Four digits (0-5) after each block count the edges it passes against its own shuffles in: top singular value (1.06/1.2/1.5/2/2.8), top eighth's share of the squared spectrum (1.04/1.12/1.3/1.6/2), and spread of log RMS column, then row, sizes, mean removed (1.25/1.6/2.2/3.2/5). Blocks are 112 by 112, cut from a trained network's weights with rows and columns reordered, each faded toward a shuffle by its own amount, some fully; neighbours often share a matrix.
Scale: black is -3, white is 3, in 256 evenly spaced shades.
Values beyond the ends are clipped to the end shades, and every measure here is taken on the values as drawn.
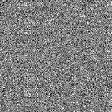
4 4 2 2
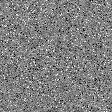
0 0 0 0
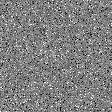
0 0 0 0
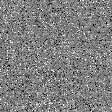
1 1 1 0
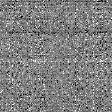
3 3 3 1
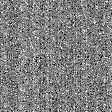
3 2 0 2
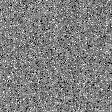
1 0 0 0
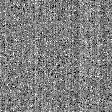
3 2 0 1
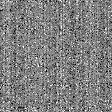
3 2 0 2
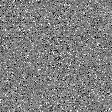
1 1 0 0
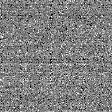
3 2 2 0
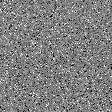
0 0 0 0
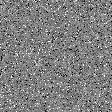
0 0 0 0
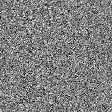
3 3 1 0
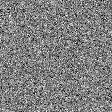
1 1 0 0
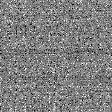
3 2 2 0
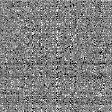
3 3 3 0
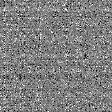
3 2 2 0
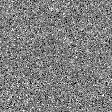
2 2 0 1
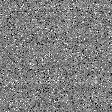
1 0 0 0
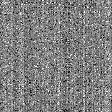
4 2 0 2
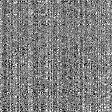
4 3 1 3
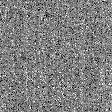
2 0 0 0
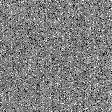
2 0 0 0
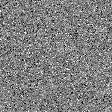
1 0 0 0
